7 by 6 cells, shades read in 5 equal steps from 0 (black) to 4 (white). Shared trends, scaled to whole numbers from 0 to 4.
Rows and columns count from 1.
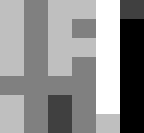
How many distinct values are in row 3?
4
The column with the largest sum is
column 5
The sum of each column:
20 14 16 16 27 1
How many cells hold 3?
13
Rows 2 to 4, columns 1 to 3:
3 2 3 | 3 2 3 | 3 2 3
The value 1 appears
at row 1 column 6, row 6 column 3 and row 7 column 3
